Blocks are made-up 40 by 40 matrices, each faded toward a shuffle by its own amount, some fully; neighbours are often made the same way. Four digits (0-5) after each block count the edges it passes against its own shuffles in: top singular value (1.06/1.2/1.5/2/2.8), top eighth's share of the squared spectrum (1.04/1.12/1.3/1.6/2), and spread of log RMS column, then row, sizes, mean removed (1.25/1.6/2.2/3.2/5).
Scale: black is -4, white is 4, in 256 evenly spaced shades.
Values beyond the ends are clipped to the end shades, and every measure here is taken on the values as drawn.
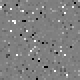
0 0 0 0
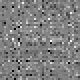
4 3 2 2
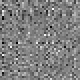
4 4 2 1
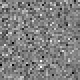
2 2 0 0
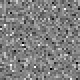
1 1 0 0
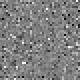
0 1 1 0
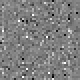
1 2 2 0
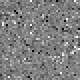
0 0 0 0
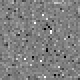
0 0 0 0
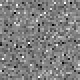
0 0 0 0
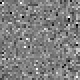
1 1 1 0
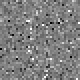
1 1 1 0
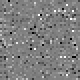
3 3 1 1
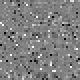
1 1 0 1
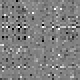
4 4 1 2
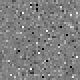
1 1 0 0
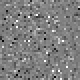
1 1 0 0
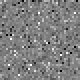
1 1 0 0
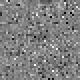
0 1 0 0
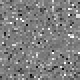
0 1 0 0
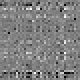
4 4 2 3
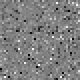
1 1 0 0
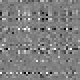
4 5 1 3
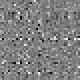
4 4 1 2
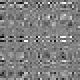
4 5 2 3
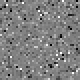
0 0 0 0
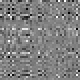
4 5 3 3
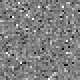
0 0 0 0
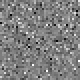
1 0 0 0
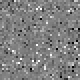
2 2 0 1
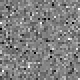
0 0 0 0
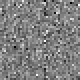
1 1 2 0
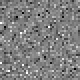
2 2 0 0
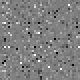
2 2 1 0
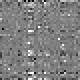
4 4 2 2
